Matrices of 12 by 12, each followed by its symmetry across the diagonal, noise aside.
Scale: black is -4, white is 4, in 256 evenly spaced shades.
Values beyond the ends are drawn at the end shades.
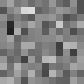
antisymmetric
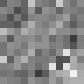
symmetric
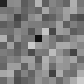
symmetric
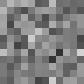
symmetric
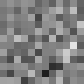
antisymmetric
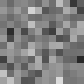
antisymmetric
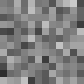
antisymmetric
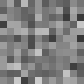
antisymmetric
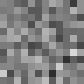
antisymmetric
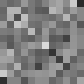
symmetric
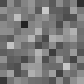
symmetric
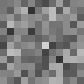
symmetric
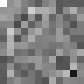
symmetric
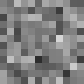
antisymmetric
